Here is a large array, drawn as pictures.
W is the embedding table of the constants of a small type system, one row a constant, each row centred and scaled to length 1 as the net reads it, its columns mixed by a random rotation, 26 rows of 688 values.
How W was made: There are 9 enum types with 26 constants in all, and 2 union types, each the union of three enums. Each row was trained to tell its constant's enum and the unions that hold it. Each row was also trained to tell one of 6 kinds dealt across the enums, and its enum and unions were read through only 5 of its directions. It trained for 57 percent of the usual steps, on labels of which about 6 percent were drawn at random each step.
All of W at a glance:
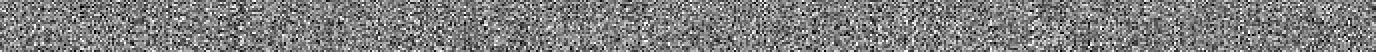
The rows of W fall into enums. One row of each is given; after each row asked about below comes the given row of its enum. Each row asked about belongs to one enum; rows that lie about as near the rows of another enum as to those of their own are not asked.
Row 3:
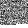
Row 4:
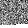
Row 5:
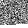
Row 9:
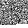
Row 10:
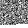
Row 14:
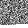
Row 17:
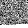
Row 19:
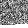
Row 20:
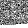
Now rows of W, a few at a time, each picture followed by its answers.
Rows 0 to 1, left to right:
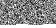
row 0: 9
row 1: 17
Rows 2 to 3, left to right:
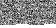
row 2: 9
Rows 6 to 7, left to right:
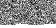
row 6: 3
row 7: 17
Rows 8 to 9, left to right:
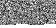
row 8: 3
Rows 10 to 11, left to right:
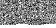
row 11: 20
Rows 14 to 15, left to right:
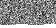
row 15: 9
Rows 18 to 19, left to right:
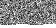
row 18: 14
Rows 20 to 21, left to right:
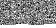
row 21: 14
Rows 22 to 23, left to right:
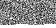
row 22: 14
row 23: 4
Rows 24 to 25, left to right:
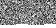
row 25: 10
